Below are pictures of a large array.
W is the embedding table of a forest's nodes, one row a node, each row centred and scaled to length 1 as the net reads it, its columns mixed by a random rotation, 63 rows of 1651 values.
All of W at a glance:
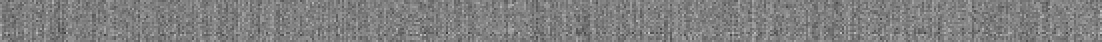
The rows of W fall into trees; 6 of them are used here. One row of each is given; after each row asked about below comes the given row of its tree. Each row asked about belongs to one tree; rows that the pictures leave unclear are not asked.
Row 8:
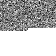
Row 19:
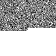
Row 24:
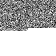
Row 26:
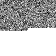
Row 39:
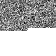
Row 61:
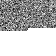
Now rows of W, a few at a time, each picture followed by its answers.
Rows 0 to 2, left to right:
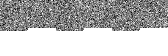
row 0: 61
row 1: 19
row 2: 26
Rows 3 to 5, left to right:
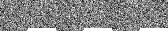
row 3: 61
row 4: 19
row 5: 19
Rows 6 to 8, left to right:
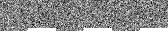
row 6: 39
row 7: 19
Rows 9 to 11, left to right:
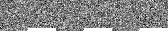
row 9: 19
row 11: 39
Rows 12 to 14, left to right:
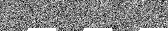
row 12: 24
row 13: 61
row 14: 19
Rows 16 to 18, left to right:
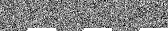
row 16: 19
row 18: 8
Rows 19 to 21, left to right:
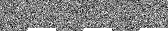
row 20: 24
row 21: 24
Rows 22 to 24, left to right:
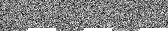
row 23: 26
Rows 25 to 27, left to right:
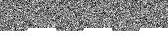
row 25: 26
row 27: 39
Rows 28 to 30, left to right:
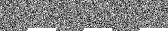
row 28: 19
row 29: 39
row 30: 19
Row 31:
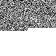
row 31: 26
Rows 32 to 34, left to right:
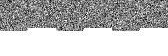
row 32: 19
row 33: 61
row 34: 39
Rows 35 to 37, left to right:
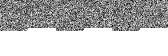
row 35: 24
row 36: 26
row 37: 61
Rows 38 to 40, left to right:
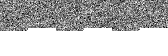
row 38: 8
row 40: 19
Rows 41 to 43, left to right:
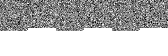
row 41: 24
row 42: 39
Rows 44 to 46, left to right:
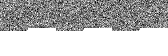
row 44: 8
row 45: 8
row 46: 26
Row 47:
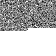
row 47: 39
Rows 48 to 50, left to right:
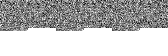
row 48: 39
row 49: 39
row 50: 39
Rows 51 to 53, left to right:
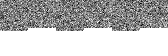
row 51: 26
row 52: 26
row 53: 26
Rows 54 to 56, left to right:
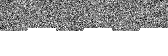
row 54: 19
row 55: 24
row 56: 39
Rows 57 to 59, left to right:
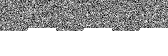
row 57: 39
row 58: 24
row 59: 24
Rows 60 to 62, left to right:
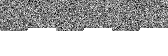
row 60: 26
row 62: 24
